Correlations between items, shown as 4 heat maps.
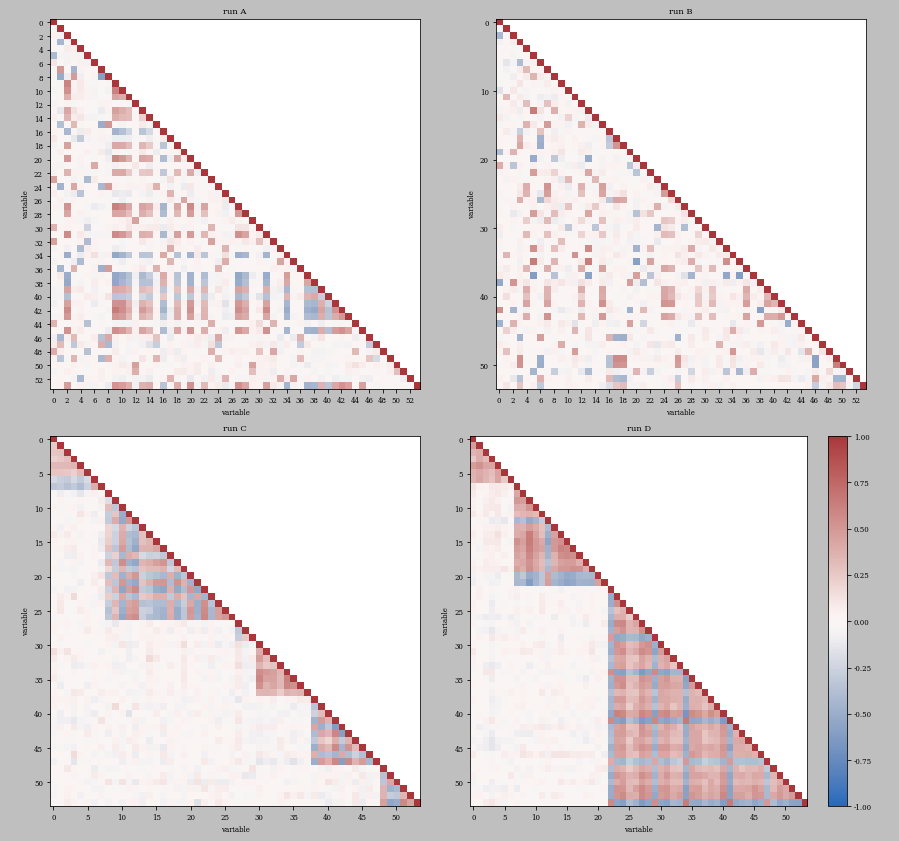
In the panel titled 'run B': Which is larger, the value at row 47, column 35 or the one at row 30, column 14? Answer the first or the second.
the first
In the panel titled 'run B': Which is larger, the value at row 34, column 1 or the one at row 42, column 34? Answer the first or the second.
the first
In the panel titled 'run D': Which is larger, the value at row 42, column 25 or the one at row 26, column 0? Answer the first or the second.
the first
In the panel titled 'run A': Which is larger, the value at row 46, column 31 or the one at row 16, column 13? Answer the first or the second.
the first
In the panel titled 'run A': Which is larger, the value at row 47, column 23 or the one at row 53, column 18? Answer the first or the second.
the second
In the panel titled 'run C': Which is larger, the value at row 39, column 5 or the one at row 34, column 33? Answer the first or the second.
the second
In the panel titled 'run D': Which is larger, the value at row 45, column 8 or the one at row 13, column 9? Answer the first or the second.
the second
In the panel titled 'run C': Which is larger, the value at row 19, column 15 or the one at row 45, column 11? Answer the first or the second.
the first
